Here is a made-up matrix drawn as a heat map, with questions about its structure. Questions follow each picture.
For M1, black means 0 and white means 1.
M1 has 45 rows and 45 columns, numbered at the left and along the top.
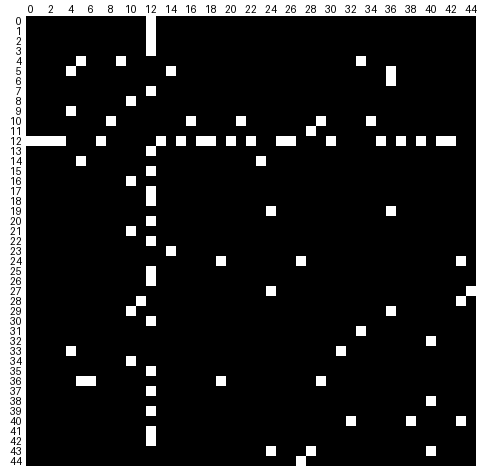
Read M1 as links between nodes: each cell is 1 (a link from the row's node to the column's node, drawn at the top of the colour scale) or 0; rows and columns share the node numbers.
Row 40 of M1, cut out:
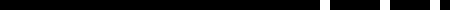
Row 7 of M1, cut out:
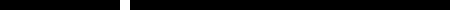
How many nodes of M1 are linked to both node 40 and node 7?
0
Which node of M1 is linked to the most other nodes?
node 12
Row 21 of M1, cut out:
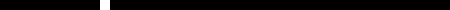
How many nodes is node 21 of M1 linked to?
1
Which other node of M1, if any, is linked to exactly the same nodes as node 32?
node 38
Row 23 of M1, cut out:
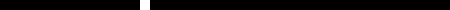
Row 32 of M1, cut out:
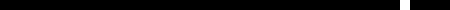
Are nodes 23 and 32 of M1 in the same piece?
yes
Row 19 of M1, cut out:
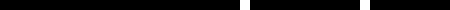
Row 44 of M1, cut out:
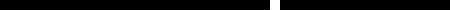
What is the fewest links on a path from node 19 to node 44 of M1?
3
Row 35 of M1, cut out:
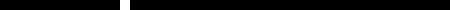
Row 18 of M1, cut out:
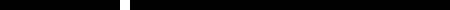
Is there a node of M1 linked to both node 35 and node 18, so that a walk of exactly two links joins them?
yes
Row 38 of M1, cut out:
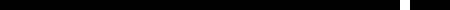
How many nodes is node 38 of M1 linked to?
1
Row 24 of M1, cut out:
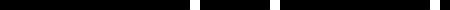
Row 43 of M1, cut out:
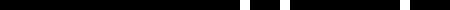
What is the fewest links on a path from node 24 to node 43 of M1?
1
